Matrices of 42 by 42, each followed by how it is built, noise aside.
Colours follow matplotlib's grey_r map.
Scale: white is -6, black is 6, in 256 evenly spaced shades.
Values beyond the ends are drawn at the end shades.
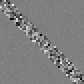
banded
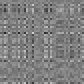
low rank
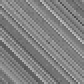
Toeplitz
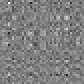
low rank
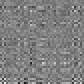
low rank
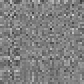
low rank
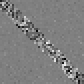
banded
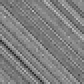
Toeplitz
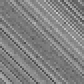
Toeplitz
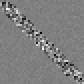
banded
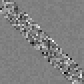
banded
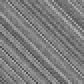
Toeplitz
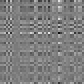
low rank
